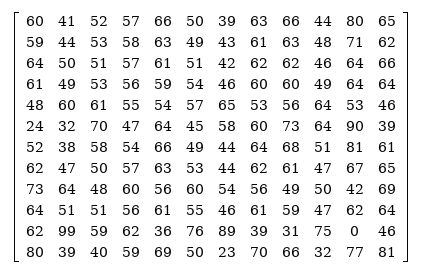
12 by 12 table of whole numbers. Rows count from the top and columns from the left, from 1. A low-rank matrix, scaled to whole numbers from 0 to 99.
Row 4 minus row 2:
2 5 0 -2 -4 5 3 -1 -3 1 -7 2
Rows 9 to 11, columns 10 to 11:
50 42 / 47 62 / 75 0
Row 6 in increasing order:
24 32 39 45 47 58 60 64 64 70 73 90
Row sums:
683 674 676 675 672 666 686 678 681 677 674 686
